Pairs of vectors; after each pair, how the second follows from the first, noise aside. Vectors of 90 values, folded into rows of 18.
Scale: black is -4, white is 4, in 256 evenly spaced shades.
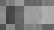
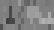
partly zeroed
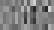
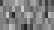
shuffled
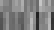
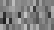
shuffled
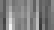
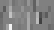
partly zeroed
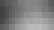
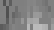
partly zeroed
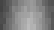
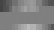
partly zeroed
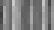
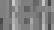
partly zeroed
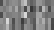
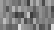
shuffled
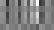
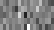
shuffled
